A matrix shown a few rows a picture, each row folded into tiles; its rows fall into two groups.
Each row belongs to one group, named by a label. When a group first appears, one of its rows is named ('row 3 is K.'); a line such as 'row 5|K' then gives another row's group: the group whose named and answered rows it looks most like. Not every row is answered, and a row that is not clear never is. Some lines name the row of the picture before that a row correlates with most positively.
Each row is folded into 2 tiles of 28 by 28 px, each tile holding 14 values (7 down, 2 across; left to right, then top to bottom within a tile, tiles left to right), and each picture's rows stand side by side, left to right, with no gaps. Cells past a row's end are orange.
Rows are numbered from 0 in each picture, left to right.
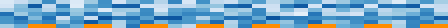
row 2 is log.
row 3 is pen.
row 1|pen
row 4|log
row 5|log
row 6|log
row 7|log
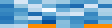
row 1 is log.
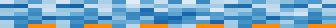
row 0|log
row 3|pen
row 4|log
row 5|log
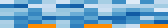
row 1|log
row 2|pen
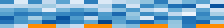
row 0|pen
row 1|pen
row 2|pen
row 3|log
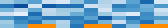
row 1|log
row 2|log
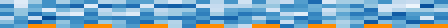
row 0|pen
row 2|log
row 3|log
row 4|pen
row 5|log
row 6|log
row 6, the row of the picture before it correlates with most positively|1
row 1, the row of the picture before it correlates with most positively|0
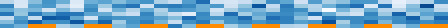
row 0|pen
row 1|pen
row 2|log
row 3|log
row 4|pen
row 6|log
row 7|pen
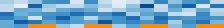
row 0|pen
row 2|pen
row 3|log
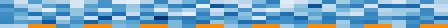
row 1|pen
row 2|pen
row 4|pen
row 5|pen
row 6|log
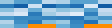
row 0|log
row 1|log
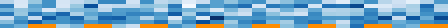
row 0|pen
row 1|pen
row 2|pen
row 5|log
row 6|log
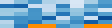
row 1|pen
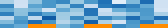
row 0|pen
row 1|log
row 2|log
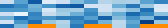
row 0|log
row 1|log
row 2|log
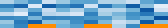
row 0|log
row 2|log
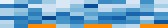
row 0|log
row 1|pen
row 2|pen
